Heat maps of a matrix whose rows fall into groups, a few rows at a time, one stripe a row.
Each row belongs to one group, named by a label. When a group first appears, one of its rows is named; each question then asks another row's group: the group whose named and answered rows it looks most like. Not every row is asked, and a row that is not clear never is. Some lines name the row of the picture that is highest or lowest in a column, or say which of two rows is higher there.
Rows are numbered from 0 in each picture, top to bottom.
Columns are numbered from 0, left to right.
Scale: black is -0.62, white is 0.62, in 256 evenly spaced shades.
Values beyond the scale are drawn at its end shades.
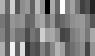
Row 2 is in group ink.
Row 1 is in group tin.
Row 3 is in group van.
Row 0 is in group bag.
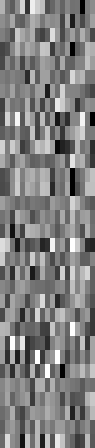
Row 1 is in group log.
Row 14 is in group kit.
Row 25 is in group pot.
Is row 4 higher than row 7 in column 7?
No
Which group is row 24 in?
van
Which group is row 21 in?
tin
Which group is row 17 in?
kit
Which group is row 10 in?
tin
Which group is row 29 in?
log
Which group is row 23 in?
kit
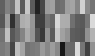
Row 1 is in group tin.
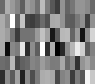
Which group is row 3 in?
tin
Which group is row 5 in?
log
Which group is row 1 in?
van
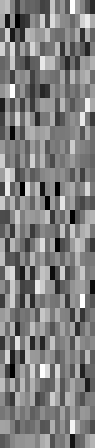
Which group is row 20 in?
tin
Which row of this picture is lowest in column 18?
20
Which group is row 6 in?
van
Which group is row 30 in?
kit
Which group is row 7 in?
log
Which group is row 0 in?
kit
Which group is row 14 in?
bag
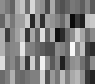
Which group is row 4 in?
ink
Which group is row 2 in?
tin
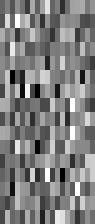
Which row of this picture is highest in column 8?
5
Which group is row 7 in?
kit
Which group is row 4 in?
bag
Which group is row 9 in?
kit
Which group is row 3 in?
van
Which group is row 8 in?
log
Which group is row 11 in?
log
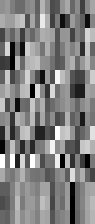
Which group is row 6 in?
bag
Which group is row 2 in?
log
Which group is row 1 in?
ink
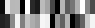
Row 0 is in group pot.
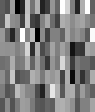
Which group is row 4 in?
bag
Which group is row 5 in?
log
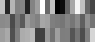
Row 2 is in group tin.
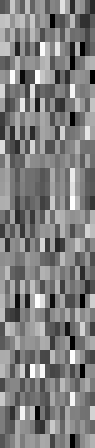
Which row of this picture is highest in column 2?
5
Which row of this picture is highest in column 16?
23
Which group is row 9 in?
log
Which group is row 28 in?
kit
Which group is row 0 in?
bag
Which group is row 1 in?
ink
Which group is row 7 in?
tin
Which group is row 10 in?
ink
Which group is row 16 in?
log
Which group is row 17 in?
tin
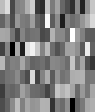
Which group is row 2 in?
kit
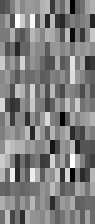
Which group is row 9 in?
bag
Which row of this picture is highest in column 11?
12
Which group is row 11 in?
kit
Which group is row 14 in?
ink
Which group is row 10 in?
ink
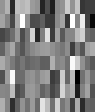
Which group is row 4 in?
kit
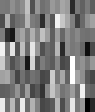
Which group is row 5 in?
kit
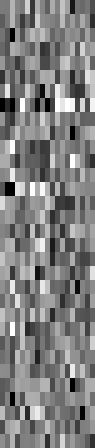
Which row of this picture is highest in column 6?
13
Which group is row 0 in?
bag
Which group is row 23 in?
van
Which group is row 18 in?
ink
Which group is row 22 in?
ink
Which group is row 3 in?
van
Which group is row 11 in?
kit
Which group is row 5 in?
log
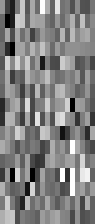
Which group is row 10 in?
kit
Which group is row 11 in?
pot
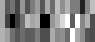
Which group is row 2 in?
kit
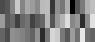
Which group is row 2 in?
pot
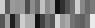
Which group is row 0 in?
tin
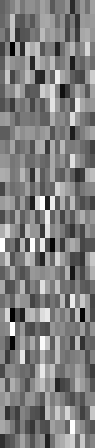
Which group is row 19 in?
log
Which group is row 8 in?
kit
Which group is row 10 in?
bag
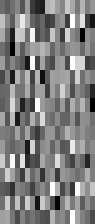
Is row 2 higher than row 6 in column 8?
No
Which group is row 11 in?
van
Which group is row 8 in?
ink
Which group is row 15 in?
kit
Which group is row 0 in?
pot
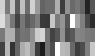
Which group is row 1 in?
kit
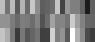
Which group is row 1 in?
kit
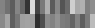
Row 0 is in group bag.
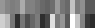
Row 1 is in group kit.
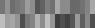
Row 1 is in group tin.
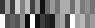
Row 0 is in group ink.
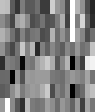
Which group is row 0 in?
kit
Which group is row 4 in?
log
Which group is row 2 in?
kit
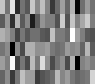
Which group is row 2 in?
kit
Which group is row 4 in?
ink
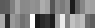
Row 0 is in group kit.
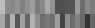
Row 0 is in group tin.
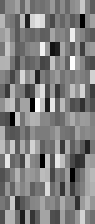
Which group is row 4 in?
kit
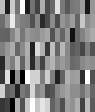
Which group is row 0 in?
van
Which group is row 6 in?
ink
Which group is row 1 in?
van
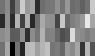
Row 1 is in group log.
